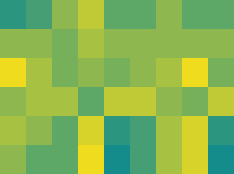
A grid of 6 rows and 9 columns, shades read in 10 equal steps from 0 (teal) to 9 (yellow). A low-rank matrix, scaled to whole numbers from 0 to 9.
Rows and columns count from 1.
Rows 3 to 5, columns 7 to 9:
6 9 4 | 5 4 7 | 6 8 1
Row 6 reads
5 3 3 9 0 2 6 8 0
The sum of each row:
32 45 52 50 40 36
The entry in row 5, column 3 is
3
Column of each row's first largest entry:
4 4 1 5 4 4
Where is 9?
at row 3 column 1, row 3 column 8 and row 6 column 4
